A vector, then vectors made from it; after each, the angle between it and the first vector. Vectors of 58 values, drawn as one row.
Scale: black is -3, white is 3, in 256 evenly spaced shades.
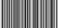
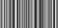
orthogonal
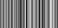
partly opposed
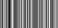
partly aligned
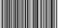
nearly parallel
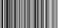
partly aligned
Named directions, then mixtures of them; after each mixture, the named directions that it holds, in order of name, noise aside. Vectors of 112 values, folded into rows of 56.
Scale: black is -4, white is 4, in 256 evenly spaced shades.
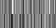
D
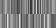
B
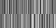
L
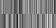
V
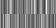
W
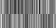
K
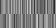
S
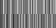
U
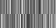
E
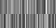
D, S, W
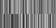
D, S, U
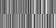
E, L, W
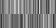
K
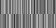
S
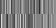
E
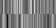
B, U, V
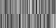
B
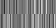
L, W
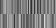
B, E, S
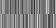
K, S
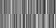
L, S, W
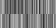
K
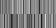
D, E, U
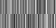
E, S, W
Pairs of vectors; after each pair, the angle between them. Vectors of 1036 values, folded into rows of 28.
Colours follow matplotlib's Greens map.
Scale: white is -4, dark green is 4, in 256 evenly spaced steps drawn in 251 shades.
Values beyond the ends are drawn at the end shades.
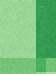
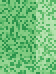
partly opposed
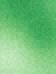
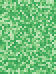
orthogonal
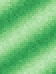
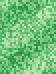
partly aligned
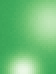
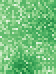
partly opposed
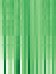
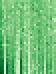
nearly opposite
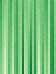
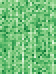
partly opposed
